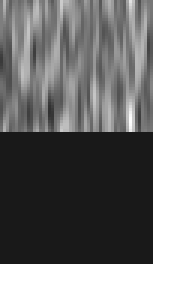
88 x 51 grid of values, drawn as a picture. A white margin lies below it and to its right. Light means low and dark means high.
The table splits into 2 rows of 1 panel. Panel 1,1: middling, streaked downward, strong in contrast. Panel 2,1: very high, flat.
